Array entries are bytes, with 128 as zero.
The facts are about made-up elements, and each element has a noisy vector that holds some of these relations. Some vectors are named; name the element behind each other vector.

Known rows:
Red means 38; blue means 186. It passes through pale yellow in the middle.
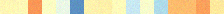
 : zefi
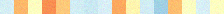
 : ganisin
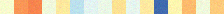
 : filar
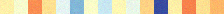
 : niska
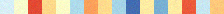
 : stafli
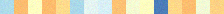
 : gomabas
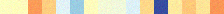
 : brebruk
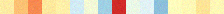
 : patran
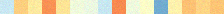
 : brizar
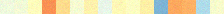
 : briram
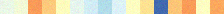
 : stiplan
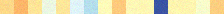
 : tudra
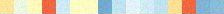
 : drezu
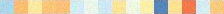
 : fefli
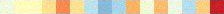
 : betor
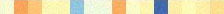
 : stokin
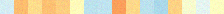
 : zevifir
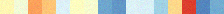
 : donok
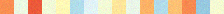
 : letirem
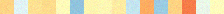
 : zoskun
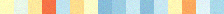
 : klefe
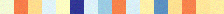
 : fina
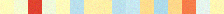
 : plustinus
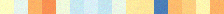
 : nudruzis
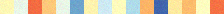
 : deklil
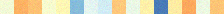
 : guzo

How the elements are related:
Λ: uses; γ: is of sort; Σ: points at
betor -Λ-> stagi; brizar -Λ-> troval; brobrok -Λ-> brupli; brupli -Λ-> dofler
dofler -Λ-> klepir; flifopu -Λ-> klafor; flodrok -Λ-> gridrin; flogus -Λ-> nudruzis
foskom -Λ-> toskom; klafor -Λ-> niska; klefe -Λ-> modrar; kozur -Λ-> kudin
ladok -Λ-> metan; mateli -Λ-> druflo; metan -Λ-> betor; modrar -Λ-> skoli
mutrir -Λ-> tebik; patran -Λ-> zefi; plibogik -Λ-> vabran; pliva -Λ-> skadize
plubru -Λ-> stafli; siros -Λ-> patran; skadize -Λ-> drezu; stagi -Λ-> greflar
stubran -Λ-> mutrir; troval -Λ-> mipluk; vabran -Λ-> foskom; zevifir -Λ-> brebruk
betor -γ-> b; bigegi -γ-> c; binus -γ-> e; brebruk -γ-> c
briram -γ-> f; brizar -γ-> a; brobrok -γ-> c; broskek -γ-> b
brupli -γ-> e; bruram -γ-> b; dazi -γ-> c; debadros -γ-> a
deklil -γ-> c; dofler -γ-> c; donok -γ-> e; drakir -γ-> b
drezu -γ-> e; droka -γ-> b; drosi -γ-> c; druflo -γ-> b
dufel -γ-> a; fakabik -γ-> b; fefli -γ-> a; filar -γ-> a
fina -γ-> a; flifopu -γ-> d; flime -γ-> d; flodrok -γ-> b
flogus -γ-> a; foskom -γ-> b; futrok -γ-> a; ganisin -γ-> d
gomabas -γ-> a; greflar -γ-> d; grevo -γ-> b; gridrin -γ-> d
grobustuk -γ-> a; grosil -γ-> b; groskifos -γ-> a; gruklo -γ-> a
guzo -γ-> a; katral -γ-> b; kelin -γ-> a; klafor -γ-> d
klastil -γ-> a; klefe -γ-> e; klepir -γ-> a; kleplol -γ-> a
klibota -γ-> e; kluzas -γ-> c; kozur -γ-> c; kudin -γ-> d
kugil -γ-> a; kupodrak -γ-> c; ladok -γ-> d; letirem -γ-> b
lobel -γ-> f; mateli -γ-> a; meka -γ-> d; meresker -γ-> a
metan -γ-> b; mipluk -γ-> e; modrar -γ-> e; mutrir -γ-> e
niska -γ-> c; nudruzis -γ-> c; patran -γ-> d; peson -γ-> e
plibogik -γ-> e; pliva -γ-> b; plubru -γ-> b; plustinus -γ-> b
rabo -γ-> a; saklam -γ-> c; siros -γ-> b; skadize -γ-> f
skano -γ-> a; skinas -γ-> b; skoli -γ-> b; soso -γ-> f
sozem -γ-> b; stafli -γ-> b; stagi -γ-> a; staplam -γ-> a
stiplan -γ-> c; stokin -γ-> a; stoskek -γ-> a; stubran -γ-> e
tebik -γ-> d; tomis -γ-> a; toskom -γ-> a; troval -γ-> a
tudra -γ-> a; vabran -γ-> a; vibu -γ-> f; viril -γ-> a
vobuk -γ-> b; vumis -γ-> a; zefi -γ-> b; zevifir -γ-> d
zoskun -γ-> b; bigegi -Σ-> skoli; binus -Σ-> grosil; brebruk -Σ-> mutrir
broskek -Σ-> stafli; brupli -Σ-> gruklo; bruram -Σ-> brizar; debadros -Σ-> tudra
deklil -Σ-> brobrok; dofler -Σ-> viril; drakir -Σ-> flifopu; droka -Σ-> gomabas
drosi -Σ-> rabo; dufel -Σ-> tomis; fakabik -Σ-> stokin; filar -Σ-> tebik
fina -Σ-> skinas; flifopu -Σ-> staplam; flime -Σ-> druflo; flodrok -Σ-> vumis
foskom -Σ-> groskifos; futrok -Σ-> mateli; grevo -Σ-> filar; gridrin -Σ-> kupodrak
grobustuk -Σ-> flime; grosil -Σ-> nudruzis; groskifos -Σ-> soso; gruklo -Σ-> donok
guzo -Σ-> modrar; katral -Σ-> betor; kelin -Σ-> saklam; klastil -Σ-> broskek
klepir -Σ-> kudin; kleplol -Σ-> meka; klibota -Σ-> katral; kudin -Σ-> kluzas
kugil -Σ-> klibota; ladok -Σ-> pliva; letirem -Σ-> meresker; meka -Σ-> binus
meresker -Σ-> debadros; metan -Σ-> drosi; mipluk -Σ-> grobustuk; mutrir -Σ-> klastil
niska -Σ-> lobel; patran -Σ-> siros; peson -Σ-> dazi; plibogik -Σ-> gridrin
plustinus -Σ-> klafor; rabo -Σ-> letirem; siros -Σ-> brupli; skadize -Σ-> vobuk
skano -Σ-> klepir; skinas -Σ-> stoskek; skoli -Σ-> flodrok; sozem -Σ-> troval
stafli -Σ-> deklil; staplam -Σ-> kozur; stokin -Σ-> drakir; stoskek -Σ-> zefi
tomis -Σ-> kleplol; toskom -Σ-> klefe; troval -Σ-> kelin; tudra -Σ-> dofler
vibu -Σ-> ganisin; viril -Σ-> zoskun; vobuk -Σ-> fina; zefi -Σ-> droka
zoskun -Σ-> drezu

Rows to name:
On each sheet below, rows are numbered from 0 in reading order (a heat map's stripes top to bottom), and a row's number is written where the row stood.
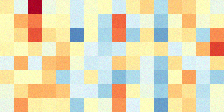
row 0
grosil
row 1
flifopu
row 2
klastil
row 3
metan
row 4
greflar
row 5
peson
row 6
tebik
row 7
kudin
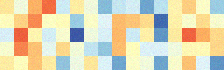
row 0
modrar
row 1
kleplol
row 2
stoskek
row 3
ladok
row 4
binus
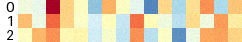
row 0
broskek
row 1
skadize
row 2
troval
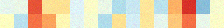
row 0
druflo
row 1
pliva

